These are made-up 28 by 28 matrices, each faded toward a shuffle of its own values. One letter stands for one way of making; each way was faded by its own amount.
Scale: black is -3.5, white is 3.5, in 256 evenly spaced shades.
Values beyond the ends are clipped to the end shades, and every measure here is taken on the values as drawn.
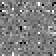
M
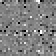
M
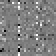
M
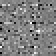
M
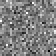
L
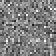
L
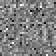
L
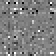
M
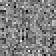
L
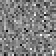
L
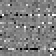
M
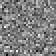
L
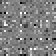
M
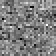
L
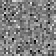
L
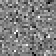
L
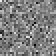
L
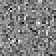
L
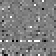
M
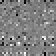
M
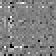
M
